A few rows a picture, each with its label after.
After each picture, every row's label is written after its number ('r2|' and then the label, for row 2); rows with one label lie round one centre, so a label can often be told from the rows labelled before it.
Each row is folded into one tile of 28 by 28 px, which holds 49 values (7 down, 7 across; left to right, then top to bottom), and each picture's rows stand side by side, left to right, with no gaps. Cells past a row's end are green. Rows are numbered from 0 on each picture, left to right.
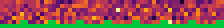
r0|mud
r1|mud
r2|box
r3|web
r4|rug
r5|rug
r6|box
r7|box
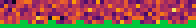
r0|box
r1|web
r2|mud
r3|rug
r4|rug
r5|mud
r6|rug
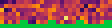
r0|box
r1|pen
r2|web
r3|box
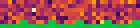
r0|mud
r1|rug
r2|pen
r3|mud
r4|mud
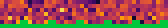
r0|web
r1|box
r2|rug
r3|box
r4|web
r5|mud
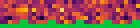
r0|pen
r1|rug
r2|rug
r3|mud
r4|rug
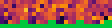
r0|pen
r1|pen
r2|pen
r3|web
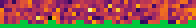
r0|box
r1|web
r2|box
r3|rug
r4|rug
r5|pen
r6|pen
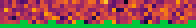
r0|rug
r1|rug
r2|mud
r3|mud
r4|box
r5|pen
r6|mud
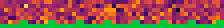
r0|rug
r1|mud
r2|rug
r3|pen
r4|box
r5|mud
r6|box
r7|mud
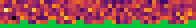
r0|rug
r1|rug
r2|web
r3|rug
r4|box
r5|rug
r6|mud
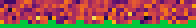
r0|box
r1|web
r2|pen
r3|web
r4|box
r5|pen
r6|rug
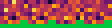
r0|rug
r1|rug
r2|web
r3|rug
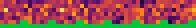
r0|rug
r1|box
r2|rug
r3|box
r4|pen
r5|box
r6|pen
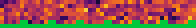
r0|box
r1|mud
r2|pen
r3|box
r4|mud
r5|web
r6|pen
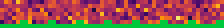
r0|mud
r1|box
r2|mud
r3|box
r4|rug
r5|rug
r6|web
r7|box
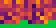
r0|mud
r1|mud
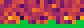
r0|web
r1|rug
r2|web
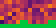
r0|mud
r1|box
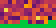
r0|rug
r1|web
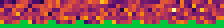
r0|box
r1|box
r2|web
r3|mud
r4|box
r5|box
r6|rug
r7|rug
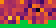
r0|web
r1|box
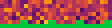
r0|rug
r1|mud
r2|web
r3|mud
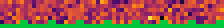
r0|mud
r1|web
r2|pen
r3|mud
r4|box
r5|web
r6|box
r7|pen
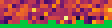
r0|pen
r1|rug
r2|web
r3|pen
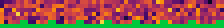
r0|box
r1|pen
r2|pen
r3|mud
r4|rug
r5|mud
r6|box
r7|box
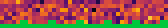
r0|mud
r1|box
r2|rug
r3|box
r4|pen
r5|web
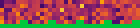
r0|box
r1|mud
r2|rug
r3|mud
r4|pen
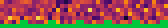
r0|web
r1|web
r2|box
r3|rug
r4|rug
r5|rug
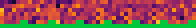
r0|box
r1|pen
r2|box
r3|mud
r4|mud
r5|mud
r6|rug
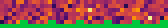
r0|mud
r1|mud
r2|pen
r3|rug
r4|pen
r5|web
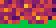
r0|rug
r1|web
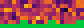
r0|rug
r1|web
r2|box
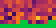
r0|mud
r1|web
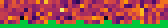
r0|web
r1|mud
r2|rug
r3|web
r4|pen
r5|box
